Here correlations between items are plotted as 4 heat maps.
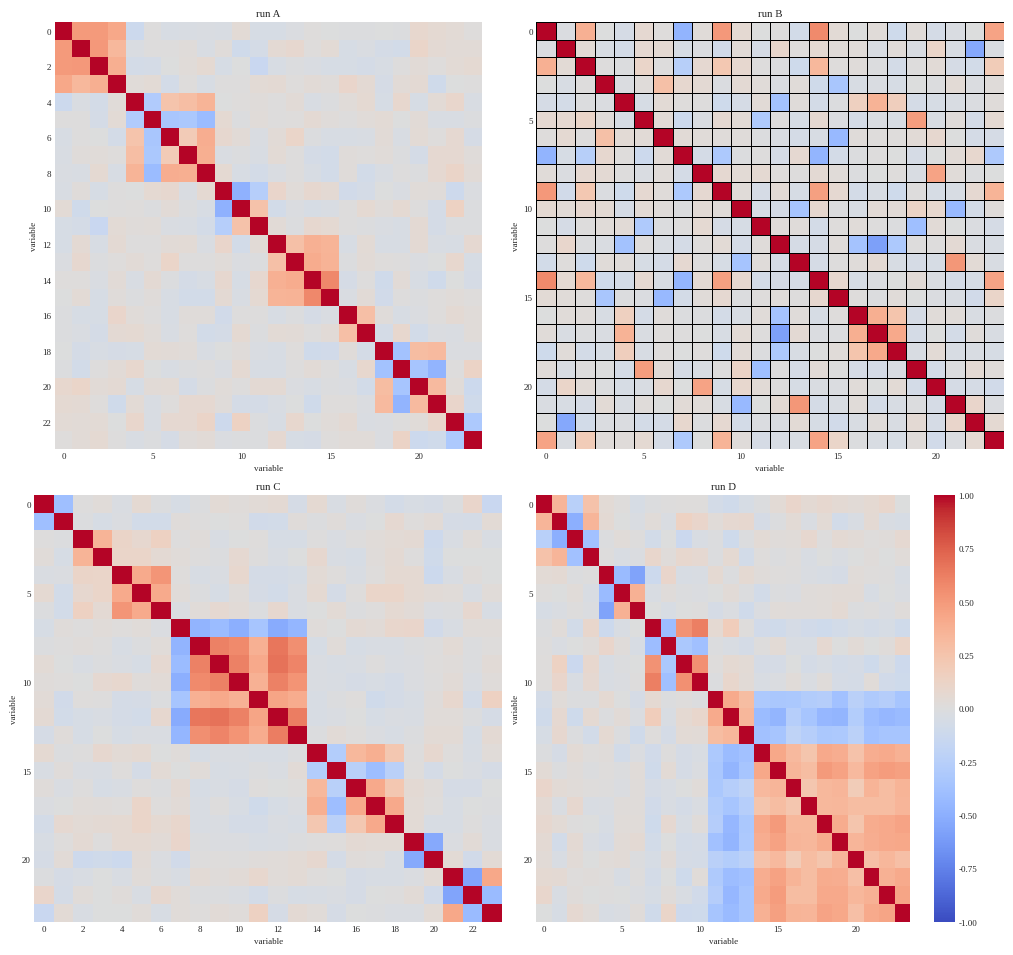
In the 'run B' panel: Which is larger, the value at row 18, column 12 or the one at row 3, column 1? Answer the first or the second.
the second
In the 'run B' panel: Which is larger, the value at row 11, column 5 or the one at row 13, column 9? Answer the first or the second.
the second
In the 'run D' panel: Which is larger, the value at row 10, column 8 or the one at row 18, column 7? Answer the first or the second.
the second
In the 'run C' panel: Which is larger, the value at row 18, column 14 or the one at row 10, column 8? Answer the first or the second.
the second
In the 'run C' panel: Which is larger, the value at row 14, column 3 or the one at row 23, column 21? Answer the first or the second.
the second
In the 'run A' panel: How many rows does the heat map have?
24
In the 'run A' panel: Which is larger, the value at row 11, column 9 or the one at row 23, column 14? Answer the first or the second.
the second
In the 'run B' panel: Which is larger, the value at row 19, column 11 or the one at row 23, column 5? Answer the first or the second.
the second
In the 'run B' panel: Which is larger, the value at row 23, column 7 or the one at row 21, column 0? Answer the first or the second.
the second
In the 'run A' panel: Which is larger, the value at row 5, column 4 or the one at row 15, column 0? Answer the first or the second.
the second
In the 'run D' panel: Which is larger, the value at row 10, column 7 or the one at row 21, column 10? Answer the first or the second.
the first
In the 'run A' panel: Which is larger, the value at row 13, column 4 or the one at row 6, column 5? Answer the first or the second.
the first
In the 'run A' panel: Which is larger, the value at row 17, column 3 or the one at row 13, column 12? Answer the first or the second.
the second
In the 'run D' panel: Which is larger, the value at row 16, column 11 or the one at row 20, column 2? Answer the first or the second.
the second
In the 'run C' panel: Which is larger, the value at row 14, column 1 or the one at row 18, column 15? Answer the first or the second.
the first
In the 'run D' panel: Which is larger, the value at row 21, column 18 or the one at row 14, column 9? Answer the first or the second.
the first
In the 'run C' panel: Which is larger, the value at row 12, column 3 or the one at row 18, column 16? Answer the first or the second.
the second
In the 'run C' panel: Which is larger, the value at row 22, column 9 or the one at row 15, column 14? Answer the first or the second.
the first
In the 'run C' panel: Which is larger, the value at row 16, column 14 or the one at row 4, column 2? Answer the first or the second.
the first
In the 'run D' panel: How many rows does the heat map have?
24
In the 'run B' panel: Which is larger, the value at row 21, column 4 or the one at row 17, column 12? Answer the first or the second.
the first
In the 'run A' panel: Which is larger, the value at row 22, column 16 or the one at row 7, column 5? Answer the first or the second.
the first
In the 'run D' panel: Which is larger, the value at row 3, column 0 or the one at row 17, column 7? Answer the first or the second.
the first
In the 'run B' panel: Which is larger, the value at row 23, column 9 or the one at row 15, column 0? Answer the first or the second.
the first
